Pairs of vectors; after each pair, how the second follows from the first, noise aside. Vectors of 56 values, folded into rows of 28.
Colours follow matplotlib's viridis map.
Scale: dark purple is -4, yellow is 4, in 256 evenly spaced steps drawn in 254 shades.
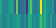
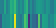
reversed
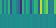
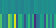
reversed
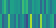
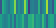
reversed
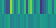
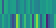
wrapped around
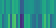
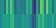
reversed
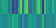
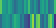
wrapped around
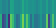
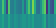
reversed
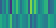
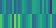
wrapped around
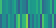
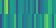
shuffled
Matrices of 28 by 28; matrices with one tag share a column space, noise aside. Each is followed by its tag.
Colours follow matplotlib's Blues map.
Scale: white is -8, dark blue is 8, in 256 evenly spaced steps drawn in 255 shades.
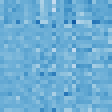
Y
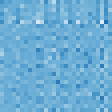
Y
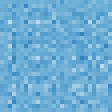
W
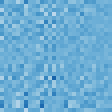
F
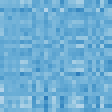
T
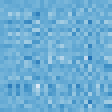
W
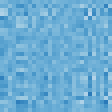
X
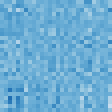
T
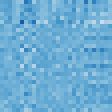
Y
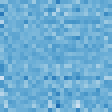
F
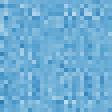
X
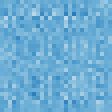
X
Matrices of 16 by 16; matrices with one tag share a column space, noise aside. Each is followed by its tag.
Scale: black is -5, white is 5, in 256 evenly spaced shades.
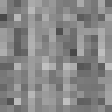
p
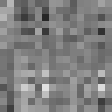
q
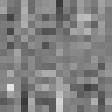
q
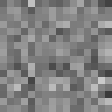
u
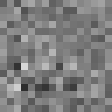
u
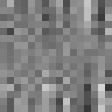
q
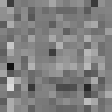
u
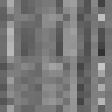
p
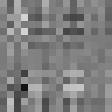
q
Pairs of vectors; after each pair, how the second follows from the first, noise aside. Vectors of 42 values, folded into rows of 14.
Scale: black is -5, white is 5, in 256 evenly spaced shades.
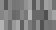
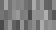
negated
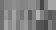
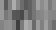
wrapped around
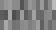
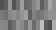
wrapped around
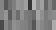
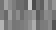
negated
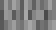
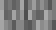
negated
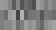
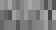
wrapped around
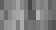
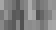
negated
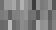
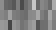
negated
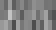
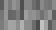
shuffled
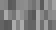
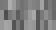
negated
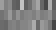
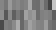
shuffled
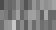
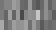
shuffled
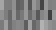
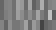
negated
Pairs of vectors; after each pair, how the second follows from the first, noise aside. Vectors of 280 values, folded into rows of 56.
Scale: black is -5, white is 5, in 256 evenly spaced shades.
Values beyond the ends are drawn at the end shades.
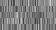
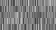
copied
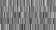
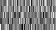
scaled up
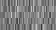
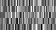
scaled up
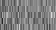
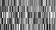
scaled up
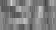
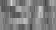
copied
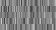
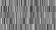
copied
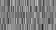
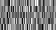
scaled up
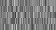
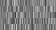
copied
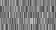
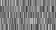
copied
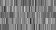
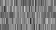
copied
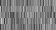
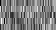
scaled up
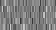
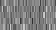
copied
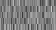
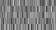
copied
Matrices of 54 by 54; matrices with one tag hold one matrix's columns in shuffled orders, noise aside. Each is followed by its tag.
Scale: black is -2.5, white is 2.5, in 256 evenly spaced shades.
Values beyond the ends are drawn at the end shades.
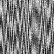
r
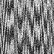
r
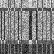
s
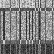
s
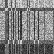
s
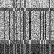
s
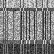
s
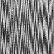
r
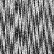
r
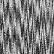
r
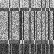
s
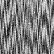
r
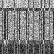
s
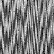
r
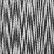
r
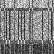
s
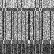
s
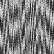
r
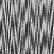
r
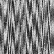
r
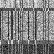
s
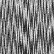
r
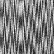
r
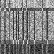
s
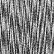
r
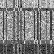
s
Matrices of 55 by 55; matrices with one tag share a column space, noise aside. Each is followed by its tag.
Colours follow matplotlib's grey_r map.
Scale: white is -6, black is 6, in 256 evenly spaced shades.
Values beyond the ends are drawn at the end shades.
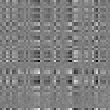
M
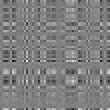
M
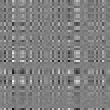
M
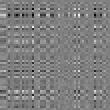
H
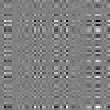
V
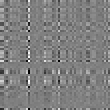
M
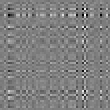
H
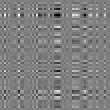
H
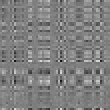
M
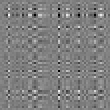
H
